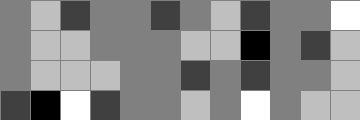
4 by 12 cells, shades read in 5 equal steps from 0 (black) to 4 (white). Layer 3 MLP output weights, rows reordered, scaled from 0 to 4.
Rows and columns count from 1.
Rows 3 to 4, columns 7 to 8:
1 2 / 3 2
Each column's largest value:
2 3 4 3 2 2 3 3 4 2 3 4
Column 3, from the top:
1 3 3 4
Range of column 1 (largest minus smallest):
1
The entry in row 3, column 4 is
3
